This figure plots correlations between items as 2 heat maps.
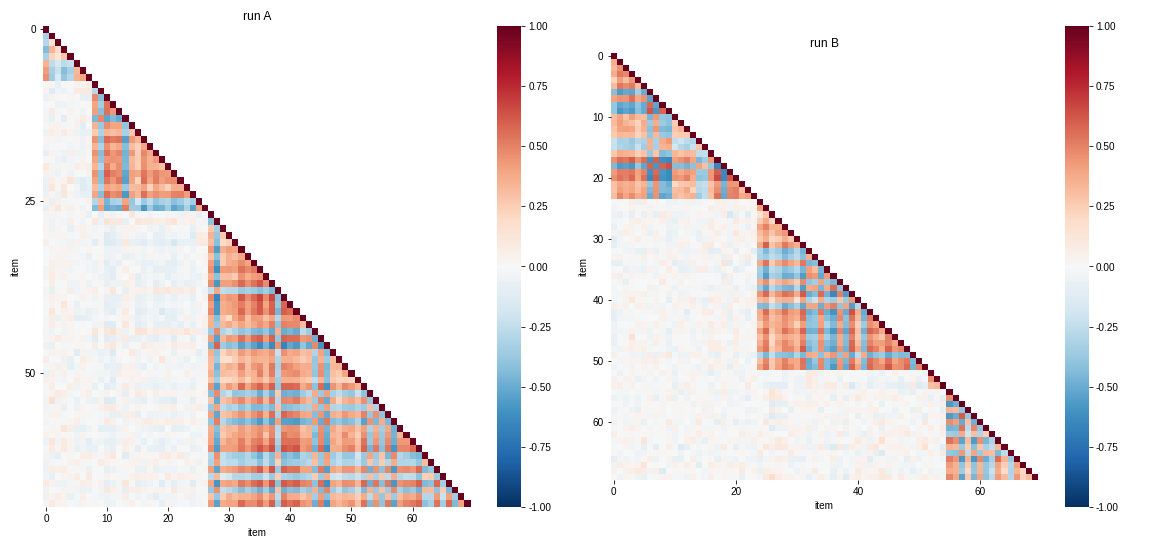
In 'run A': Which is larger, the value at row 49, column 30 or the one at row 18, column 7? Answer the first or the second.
the first
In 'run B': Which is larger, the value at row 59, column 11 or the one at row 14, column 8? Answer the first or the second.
the second
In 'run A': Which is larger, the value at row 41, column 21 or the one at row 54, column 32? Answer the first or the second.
the second
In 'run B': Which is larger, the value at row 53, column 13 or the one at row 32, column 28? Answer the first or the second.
the first
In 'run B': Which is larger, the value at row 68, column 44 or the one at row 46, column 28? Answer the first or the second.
the second
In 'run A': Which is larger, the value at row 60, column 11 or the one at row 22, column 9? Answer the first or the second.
the first
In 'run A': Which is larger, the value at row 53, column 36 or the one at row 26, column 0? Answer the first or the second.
the second
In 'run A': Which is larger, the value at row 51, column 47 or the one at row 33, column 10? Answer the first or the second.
the first
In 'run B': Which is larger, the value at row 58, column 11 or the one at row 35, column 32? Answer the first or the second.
the second
